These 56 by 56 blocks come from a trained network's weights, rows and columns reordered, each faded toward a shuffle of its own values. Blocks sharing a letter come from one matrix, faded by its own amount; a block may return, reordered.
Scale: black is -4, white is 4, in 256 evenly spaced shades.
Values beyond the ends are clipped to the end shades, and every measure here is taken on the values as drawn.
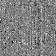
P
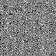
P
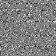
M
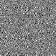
M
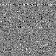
M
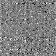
P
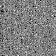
P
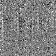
P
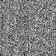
P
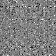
P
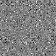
M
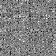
P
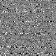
M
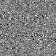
M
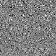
M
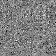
P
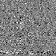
M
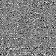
M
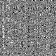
P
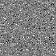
M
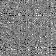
P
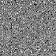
M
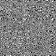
M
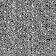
P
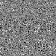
M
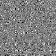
M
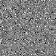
M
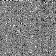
P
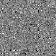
M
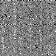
P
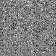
P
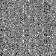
P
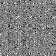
P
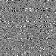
M
